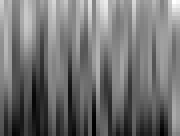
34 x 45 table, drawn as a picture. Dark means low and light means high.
Ninth with the lowest average: bottom left. Slope: up to the top. Grain: streaks running down. Roughest part: bottom middle. Histogram: bell-shaped.
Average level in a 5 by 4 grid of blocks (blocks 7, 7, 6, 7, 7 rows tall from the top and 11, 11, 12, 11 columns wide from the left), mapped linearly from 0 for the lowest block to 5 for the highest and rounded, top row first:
5 5 5 5 / 4 3 4 4 / 2 3 3 3 / 1 2 2 3 / 0 1 1 1
